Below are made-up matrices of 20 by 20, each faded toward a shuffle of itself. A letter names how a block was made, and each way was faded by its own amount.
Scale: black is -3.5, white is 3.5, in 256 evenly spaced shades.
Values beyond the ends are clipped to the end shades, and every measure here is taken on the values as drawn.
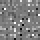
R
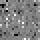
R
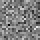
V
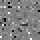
R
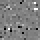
R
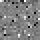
R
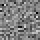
V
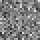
V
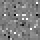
R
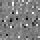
R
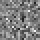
V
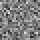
V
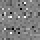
R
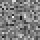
V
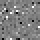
R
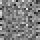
V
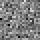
V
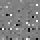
R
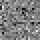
V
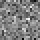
V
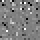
R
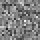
V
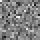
V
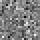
V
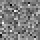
V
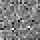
V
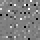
R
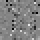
R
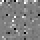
R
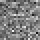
V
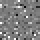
R
